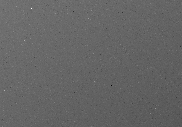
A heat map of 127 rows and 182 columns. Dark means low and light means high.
Mirror symmetry: none. Slope: up to the top left. Stripes: none. Average level on the scale: 40%. Odd rows or columns: none. Histogram: heavy tails on both sides.
